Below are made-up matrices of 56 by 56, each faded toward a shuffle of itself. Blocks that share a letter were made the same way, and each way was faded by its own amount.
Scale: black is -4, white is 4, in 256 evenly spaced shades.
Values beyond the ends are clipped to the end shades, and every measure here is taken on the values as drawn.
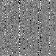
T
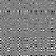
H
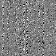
T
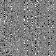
T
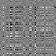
H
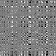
H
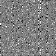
T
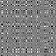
H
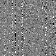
T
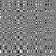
H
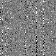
T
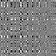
H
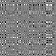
H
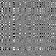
H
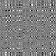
H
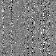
T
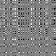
H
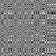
H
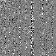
T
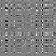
H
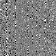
T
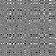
H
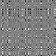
H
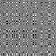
H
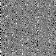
T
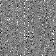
T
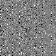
T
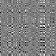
H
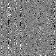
T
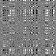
H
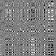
H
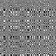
H
